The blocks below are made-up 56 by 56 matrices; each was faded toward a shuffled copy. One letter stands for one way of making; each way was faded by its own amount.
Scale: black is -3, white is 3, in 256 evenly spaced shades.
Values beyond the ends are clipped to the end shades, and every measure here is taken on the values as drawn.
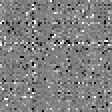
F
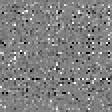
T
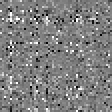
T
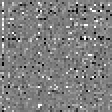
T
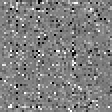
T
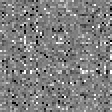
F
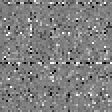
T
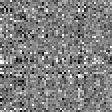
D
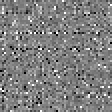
F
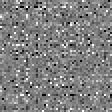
F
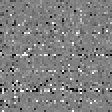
T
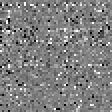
T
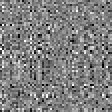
D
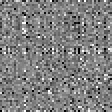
D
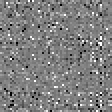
F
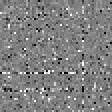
F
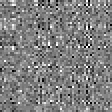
D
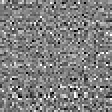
D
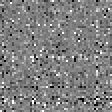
F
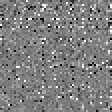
T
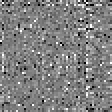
F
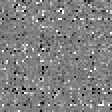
T
